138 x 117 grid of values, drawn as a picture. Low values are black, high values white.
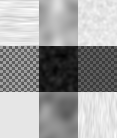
The table splits into 3 rows of 3 panels. Panel 1,1: very high, streaked across, faint in contrast. Panel 1,2: high, smooth. Panel 1,3: very high, blotchy, faint in contrast. Panel 2,1: middling, checkered, strong in contrast. Panel 2,2: very low, blotchy, faint in contrast. Panel 2,3: low, checkered. Panel 3,1: very high, flat. Panel 3,2: middling, smooth. Panel 3,3: very high, streaked downward, faint in contrast.
